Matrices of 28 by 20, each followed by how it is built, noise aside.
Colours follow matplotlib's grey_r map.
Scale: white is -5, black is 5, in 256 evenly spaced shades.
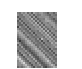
Toeplitz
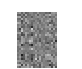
low rank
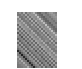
Toeplitz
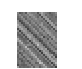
Toeplitz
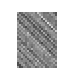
Toeplitz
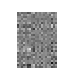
low rank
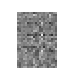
low rank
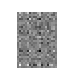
low rank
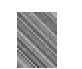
Toeplitz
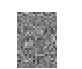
low rank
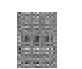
low rank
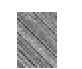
Toeplitz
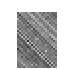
Toeplitz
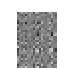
low rank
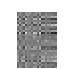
low rank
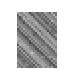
Toeplitz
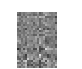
low rank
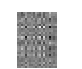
low rank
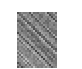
Toeplitz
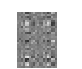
low rank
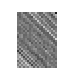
Toeplitz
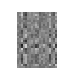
low rank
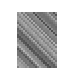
Toeplitz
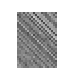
Toeplitz
